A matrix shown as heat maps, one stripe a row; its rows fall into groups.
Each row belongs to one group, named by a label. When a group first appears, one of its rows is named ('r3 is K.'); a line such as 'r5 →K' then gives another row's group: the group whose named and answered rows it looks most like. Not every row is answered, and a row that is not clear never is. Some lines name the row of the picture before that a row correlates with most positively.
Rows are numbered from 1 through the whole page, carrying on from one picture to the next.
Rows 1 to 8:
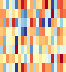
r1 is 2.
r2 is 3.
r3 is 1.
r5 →2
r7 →3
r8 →2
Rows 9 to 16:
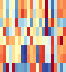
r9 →2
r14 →3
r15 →3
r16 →1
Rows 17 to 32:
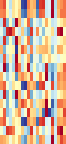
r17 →3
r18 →3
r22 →2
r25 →2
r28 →2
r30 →3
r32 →3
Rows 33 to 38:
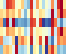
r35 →1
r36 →3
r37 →2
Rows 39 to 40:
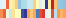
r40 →3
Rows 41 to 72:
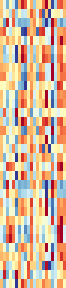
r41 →2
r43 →1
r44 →3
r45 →3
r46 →2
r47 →2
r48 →3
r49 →3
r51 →2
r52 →2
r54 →2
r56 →2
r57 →1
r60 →2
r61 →1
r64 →2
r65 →3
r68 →2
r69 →3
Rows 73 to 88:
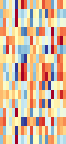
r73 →2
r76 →3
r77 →3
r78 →1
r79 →3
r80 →2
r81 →2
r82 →1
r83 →3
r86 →3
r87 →2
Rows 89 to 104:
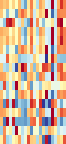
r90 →2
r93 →3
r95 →1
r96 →2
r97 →3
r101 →3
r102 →1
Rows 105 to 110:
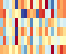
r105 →2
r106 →3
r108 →2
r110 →3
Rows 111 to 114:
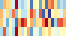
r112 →1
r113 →2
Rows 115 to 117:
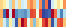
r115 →1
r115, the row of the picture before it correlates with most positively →112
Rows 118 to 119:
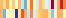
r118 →3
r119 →2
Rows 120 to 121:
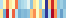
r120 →1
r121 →1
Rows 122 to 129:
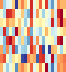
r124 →3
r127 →1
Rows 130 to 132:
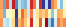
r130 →1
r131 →2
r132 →2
